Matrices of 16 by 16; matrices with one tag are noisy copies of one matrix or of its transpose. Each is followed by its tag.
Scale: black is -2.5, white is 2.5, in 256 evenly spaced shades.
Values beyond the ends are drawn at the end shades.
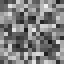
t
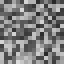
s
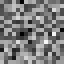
s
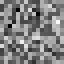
s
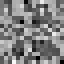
t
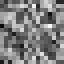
t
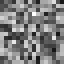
t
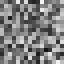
s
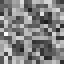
t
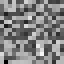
s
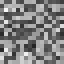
s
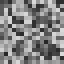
t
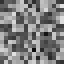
t
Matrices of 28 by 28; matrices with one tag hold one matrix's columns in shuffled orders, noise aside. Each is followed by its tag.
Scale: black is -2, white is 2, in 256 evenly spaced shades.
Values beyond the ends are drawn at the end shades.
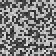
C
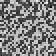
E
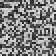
C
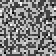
C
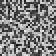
E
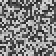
E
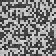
C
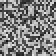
E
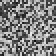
E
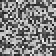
C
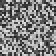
E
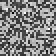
C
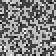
E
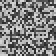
C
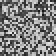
E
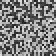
E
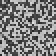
E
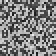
E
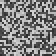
C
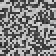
C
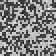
E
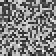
E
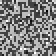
E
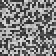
C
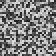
C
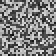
C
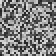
C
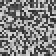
E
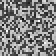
E
